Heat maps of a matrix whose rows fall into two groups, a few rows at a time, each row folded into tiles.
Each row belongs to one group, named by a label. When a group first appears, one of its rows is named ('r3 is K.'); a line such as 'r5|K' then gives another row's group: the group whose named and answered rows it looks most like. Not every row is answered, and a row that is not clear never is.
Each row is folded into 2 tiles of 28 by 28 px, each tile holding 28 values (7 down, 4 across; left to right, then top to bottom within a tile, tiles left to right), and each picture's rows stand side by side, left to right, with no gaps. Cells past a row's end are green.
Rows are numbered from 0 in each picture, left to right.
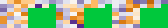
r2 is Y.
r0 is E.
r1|Y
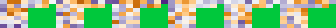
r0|E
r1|E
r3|E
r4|Y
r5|E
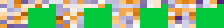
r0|Y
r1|E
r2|E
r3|E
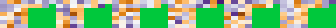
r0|Y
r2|E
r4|Y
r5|Y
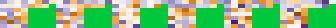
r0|Y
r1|Y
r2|E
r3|E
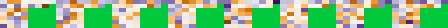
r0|E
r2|Y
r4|E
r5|E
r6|Y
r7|Y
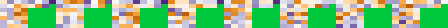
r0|Y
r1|E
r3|Y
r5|Y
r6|E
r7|E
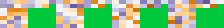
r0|E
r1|E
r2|Y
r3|E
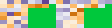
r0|Y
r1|Y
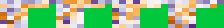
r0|Y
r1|E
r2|Y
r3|E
